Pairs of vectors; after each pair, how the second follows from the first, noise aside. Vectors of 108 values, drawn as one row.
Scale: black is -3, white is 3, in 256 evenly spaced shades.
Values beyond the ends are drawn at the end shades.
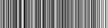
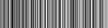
shuffled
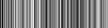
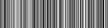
shuffled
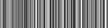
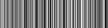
sign-scrambled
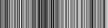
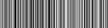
shuffled
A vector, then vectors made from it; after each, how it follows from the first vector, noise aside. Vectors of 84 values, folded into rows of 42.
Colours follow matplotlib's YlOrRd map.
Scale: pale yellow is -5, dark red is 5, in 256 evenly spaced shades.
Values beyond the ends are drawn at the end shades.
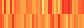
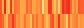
copied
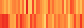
wrapped around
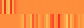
partly zeroed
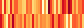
scaled up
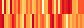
scaled up
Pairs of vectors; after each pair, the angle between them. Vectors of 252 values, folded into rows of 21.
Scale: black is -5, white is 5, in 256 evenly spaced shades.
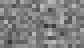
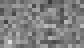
nearly opposite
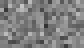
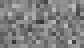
orthogonal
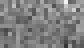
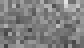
nearly parallel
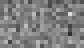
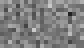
nearly opposite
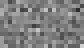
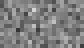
partly opposed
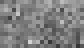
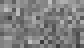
nearly parallel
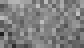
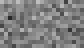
partly aligned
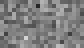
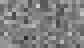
nearly opposite
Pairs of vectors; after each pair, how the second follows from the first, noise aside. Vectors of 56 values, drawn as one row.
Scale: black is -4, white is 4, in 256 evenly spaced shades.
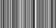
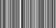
reversed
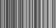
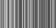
reversed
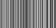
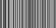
reversed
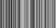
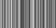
negated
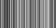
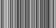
negated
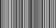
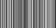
reversed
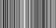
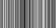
negated
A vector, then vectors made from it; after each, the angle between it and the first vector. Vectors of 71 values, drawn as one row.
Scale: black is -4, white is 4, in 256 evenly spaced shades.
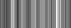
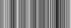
nearly opposite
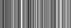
partly aligned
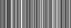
partly aligned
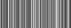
partly aligned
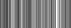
nearly parallel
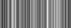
partly aligned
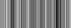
nearly opposite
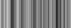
nearly opposite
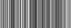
partly opposed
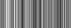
partly opposed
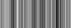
nearly opposite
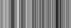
nearly opposite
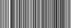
partly opposed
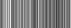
partly opposed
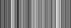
nearly parallel
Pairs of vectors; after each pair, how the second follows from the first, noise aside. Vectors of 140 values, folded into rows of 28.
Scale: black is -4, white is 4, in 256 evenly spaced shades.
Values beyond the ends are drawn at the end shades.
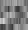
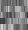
negated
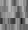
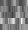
negated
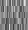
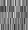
shuffled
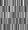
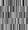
negated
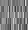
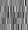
negated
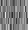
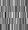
negated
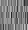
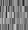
shuffled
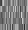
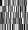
scaled up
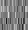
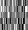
scaled up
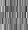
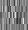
shuffled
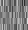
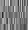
shuffled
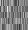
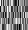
scaled up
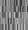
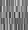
negated
